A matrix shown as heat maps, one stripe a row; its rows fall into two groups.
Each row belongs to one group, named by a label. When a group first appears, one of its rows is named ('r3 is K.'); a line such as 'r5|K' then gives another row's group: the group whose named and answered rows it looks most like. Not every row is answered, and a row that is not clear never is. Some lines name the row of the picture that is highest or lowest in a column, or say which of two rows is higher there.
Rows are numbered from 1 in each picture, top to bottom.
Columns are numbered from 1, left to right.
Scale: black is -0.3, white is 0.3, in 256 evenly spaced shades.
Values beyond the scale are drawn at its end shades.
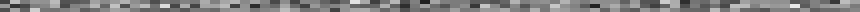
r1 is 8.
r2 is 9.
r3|8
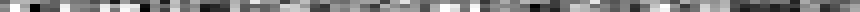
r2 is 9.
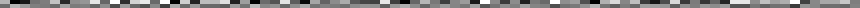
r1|9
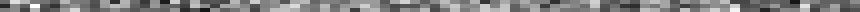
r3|8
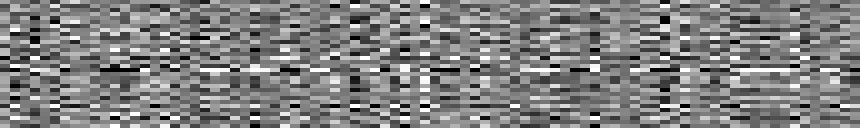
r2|8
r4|9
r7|8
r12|8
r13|9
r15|8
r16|9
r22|9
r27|8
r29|9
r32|9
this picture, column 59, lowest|18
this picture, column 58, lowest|18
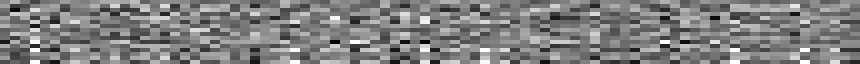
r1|9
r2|9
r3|9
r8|8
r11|8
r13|8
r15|9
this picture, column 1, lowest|11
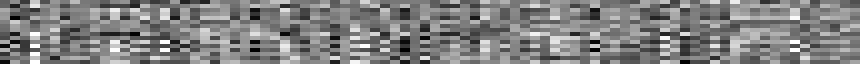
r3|9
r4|9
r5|9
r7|8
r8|8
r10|8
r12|8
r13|9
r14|8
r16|8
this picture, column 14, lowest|9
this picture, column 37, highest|12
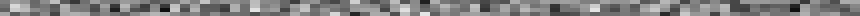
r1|8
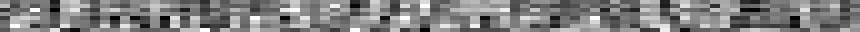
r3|8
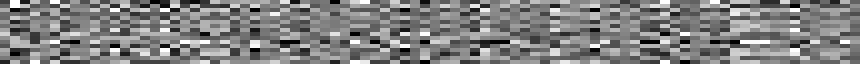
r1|8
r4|8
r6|9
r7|8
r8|9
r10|9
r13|9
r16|8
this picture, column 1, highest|9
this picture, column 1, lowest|16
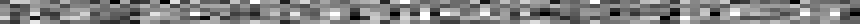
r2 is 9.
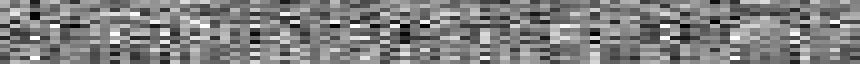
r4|9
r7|8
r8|9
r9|9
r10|8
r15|8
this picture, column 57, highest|7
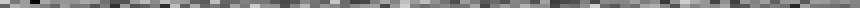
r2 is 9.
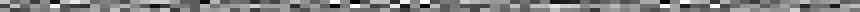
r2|8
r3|9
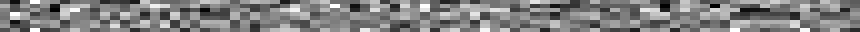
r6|9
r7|9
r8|8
